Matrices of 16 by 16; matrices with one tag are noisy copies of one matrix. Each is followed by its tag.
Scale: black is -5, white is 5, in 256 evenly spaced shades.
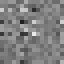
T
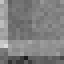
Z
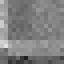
Z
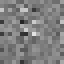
T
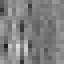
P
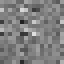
T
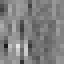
P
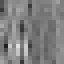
P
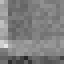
Z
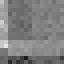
Z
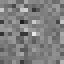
T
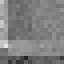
Z
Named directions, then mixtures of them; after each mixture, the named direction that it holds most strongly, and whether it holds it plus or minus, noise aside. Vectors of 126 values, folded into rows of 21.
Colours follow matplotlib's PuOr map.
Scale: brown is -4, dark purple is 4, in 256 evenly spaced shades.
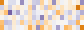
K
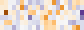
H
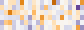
K, minus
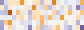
K, minus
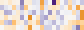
H, minus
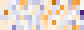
H, plus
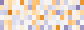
K, minus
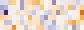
H, minus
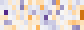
H, minus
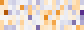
H, plus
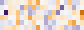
H, minus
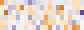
H, plus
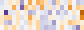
H, minus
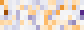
H, plus
